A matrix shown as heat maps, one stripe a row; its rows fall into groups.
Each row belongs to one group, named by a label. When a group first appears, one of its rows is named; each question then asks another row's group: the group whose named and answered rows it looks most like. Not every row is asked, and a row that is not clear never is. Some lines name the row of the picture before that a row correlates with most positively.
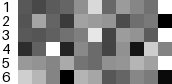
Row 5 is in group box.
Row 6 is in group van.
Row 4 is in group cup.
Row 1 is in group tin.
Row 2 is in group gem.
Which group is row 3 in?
tin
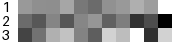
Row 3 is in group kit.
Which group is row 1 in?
box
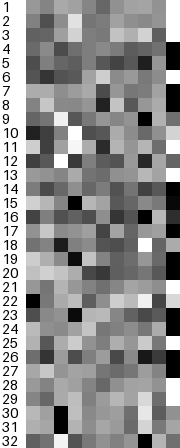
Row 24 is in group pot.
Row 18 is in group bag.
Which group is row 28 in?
box
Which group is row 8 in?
pot
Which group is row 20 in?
pot
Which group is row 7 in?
pot
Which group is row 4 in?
gem
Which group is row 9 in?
cup
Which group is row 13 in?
box
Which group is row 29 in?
kit
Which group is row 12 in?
cup
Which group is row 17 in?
pot
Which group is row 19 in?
van
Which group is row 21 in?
box
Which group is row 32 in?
cup
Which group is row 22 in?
kit
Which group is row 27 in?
pot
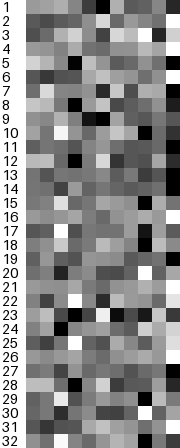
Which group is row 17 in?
cup
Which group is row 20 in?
bag
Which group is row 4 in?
box
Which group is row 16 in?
box
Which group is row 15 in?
cup
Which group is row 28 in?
van
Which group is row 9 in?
pot
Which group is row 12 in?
van
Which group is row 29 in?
cup
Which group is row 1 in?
pot
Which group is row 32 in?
cup
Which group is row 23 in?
van
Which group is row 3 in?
kit
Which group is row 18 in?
cup
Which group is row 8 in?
van
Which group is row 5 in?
van
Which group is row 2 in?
tin
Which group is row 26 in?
box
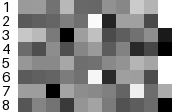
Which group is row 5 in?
box
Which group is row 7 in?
bag
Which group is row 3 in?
van
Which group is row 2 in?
tin
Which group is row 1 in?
box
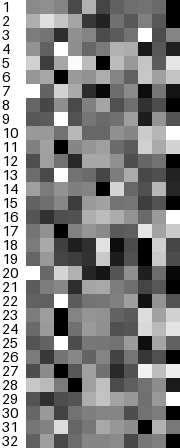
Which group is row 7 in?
pot
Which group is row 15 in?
gem
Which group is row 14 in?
pot
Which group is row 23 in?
bag
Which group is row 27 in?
bag
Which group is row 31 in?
cup
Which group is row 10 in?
box
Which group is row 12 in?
gem
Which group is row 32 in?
gem
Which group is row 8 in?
gem
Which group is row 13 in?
cup
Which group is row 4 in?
cup
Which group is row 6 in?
bag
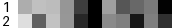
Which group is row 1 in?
pot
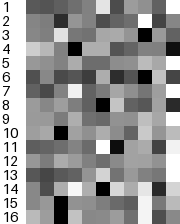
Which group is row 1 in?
tin
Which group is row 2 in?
bag
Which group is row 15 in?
bag
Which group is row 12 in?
box
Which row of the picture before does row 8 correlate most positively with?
1
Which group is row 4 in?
van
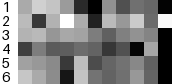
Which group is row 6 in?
van
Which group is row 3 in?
pot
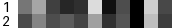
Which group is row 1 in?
van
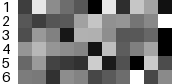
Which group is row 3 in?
gem
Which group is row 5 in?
van
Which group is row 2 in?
tin
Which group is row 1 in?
pot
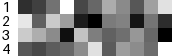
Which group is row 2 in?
pot
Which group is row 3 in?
van
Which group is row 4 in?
tin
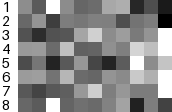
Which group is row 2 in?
gem
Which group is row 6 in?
box
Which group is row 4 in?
box
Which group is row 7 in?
tin
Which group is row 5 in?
bag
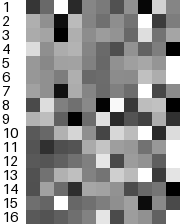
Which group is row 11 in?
tin
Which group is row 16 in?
tin
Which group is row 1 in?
cup
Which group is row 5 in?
box
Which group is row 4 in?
pot
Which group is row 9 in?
van
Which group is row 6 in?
box
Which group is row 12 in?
tin
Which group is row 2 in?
bag
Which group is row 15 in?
cup
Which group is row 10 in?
kit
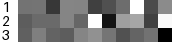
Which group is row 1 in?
bag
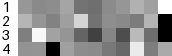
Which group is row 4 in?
bag
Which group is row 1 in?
box
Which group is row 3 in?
pot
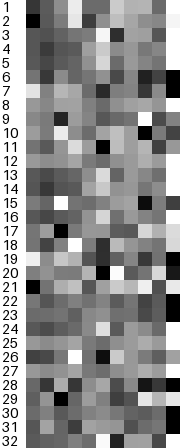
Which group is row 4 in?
tin
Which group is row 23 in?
gem
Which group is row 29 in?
bag
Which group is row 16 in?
tin
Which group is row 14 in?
tin
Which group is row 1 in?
kit
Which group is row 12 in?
box
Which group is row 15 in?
cup
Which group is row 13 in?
tin
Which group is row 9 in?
bag
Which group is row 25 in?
box
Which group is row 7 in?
pot
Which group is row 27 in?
box
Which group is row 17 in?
bag
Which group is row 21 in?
kit
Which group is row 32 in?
tin
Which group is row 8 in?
box
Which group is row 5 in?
tin
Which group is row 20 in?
pot
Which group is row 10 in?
cup
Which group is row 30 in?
gem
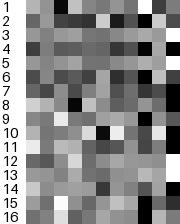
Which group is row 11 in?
pot
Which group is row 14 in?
pot
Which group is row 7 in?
gem
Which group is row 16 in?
cup
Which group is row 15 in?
cup
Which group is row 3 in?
box
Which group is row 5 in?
box
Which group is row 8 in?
van
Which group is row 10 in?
pot
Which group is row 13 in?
box
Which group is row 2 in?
van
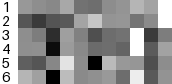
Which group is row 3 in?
bag
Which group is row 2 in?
tin
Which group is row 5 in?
kit
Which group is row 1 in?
box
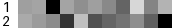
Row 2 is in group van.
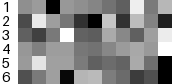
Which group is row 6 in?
gem
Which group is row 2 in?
pot
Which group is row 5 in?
pot
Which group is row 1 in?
bag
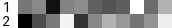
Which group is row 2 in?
kit
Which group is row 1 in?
bag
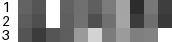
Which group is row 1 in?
cup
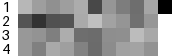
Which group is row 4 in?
box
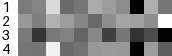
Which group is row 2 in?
box
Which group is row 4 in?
cup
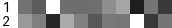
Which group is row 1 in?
cup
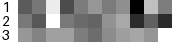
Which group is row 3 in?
box
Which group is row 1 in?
cup
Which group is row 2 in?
cup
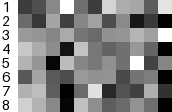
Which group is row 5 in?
bag
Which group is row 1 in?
kit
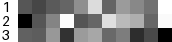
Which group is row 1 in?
tin
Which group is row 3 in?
gem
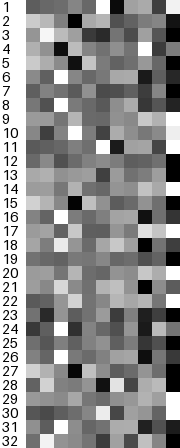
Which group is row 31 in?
cup
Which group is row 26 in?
cup
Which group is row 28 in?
pot
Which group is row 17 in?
box
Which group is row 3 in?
pot
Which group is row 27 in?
van
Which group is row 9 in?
box
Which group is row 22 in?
kit
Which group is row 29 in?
box
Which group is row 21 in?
cup
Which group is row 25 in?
gem
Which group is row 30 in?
tin
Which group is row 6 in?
cup
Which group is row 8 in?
cup
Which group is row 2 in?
van
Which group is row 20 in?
box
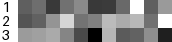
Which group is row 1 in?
bag
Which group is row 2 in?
kit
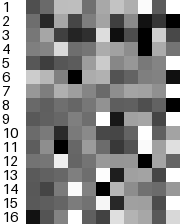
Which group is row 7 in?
box
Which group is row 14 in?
kit
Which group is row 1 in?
kit
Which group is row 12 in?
cup
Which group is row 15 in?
tin
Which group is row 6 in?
van
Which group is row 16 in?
kit
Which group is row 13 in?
tin
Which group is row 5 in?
tin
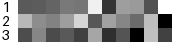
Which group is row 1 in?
tin
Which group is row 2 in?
pot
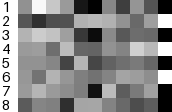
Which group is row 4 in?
box
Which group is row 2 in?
tin
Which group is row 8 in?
gem
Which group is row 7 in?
pot
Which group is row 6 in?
box
